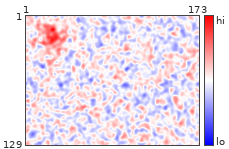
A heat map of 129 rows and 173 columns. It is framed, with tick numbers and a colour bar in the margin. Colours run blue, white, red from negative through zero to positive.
The top left is the ninth with the highest average. The field is mottled with small blotches. No regular stripes run through it. One bump rises in the top left. No single row or column stands out from its neighbours.
